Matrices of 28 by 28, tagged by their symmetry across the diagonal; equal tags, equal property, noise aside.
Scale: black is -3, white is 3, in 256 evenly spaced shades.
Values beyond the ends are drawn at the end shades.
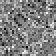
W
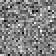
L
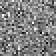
L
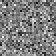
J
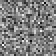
J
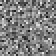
J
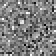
W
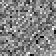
W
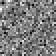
W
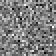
L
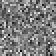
L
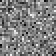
W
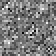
W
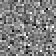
J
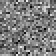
L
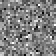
J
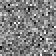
L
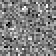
J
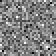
W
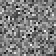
W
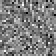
L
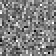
L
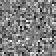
J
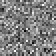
L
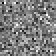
L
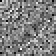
W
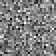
J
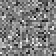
J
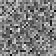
W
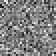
J
